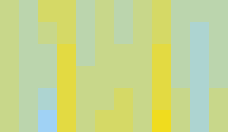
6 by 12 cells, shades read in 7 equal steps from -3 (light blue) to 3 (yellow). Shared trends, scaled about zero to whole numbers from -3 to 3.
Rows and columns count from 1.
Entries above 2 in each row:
0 0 0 0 0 1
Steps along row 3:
down same up down up same same up down down up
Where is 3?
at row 6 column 9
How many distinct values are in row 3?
4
